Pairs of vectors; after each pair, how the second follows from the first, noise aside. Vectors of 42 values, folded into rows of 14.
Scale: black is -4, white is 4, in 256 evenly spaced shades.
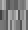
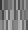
shuffled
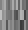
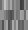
shuffled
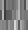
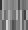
shuffled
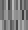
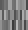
wrapped around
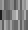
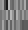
shuffled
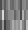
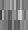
shuffled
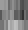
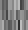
shuffled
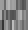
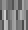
shuffled
